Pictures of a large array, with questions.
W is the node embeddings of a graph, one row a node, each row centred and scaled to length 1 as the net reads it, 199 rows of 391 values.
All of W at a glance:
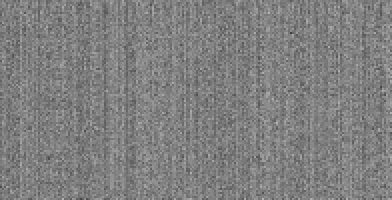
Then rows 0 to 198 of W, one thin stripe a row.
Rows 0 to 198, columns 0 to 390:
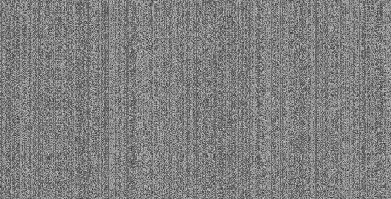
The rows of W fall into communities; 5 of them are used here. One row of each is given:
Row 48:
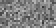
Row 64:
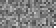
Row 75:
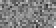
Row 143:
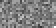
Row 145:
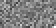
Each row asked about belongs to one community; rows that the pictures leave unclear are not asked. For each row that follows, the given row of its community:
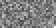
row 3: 75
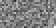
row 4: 75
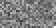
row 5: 143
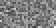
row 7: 75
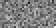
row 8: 64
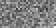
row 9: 75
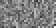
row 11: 64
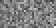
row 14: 64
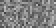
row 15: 75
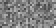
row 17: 48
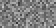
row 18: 48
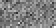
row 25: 48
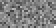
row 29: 145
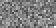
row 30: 145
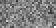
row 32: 48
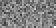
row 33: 48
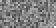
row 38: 75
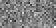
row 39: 48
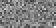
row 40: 143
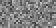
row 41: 143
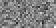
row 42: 48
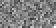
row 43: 145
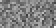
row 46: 48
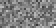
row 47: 48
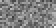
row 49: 75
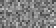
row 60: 64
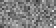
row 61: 145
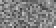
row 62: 75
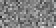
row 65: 75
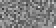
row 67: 75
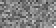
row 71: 75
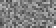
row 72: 143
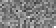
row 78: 145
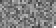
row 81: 143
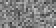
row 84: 64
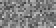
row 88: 48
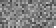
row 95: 143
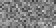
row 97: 145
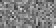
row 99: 64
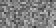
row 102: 75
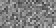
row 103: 145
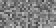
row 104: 75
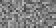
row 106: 143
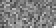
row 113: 145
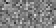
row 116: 145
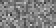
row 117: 64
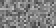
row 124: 64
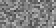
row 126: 75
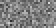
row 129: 75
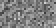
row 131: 48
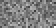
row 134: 48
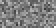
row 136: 75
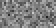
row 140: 143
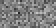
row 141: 64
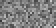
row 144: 64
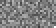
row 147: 143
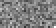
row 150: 143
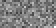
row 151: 64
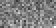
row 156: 145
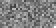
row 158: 145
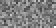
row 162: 48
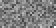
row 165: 48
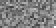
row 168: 75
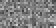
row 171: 64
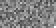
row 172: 75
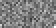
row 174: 145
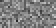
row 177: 143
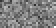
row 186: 143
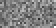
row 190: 48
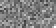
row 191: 145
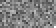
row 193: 64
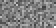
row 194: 48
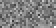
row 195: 48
